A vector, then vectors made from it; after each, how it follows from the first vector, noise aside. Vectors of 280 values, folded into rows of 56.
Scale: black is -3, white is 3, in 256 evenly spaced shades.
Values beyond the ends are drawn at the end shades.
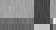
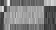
wrapped around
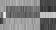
wrapped around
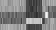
wrapped around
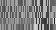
sign-scrambled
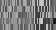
sign-scrambled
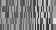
sign-scrambled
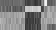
wrapped around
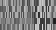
sign-scrambled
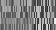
sign-scrambled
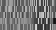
sign-scrambled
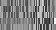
sign-scrambled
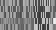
sign-scrambled
